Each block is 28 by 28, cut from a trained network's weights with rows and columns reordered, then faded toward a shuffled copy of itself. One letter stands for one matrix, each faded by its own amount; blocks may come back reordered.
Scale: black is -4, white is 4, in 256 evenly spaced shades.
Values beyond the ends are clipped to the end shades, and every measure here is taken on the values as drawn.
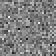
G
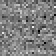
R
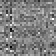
R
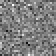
G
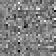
R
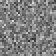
G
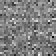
R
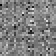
R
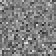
G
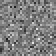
G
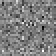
R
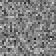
G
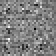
R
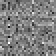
R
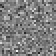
G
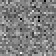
R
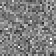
G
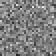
G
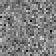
G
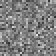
G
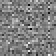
R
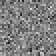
G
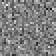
G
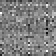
R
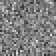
G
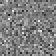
G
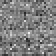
R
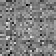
R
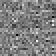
R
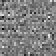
R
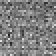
R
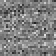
R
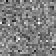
G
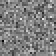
G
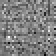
R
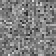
G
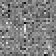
R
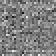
R
